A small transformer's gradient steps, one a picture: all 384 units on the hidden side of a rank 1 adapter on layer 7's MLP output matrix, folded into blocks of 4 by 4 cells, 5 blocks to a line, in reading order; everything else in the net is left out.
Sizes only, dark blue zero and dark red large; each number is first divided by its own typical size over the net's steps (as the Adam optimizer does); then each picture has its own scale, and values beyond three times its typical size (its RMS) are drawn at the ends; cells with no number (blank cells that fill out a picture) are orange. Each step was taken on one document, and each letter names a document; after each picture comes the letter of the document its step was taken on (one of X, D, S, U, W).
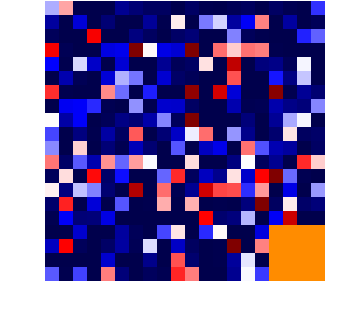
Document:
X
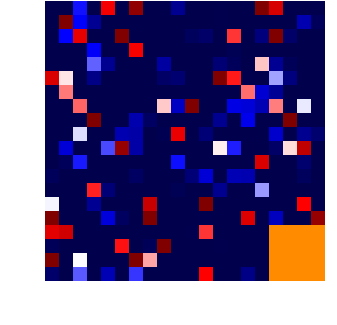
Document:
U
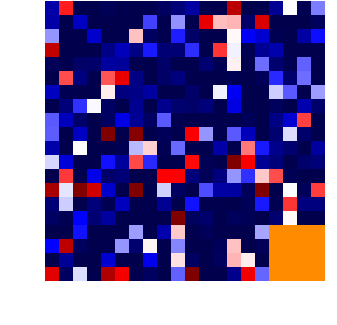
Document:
X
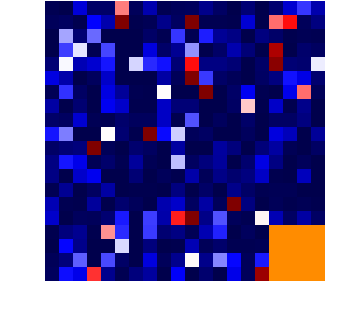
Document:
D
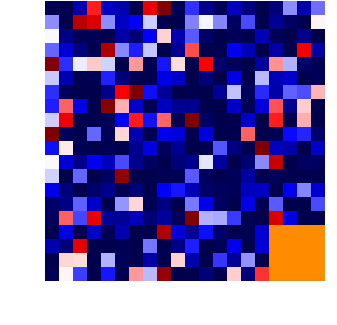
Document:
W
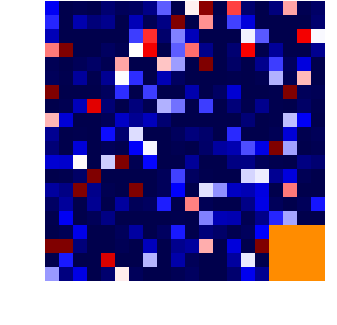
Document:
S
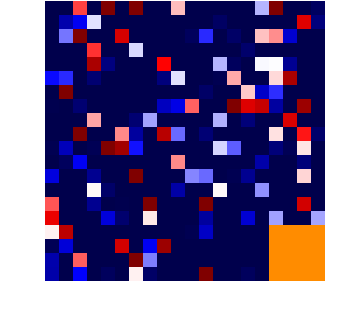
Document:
U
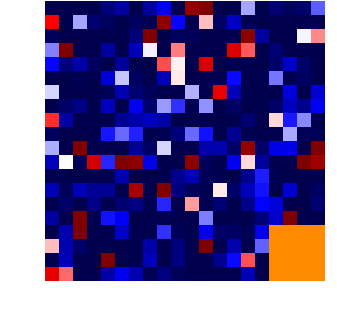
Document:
S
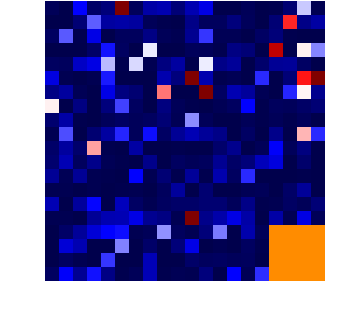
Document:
D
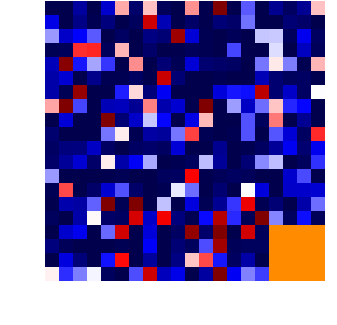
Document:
W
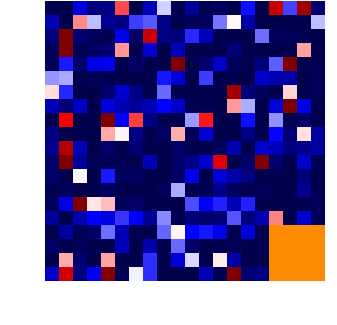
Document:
D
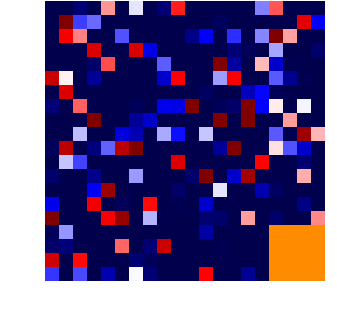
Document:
U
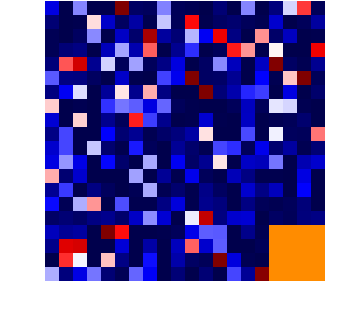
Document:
D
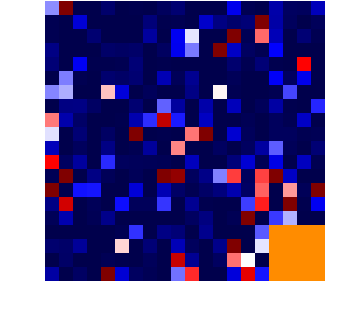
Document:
X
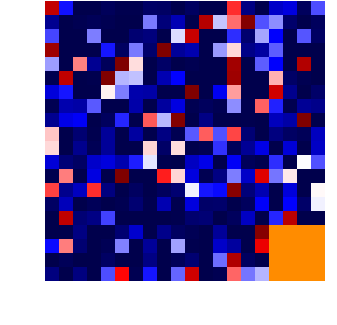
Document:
X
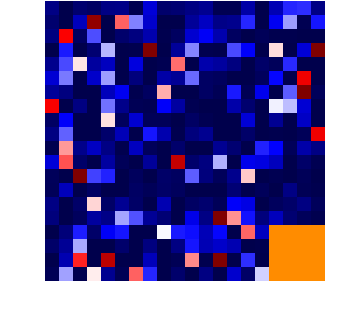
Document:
D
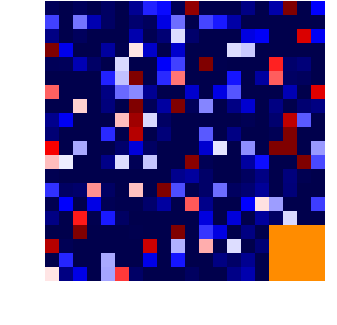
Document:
S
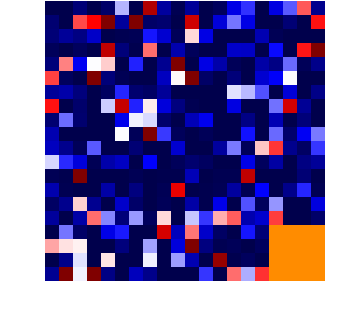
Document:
W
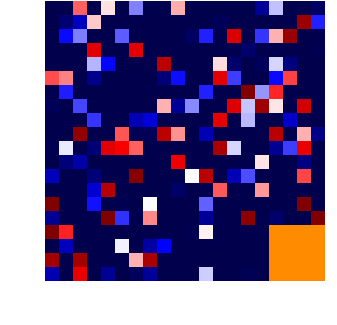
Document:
U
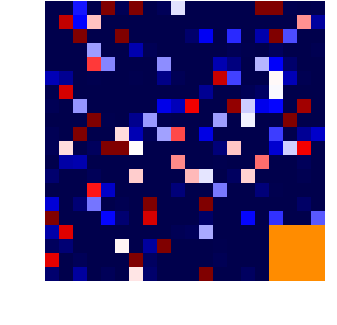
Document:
U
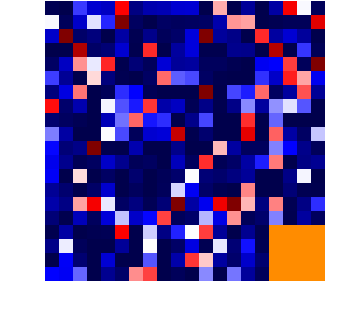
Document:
W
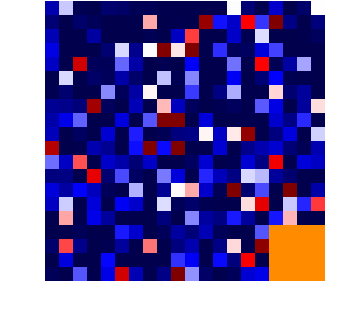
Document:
X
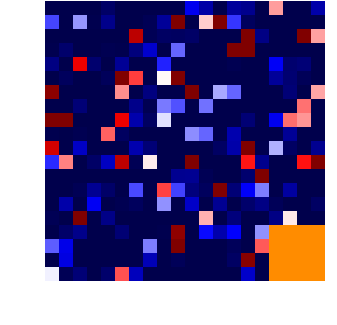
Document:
S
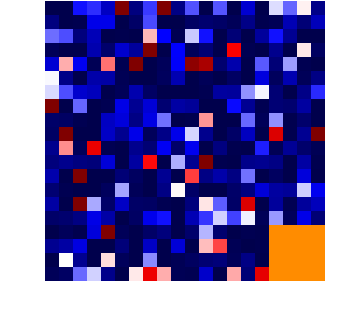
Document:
D
